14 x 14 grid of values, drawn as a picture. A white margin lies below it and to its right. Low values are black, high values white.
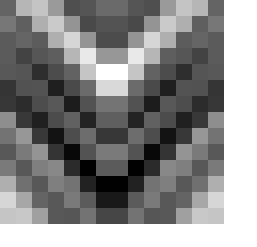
No lone cell stands out from its neighbours. The ninth with the lowest average is the bottom middle. The left and right halves mirror each other. On average the colour sits 40% of the way up the scale. The ninth with the highest average is the top middle.
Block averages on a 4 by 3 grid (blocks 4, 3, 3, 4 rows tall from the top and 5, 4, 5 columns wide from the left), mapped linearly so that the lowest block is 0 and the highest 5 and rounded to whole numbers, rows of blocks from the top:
434 | 151 | 111 | 303
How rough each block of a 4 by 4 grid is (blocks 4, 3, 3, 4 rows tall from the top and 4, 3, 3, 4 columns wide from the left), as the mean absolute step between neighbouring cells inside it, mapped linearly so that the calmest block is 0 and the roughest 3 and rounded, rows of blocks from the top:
1 2 2 1 / 0 3 3 0 / 2 2 2 2 / 1 2 2 1
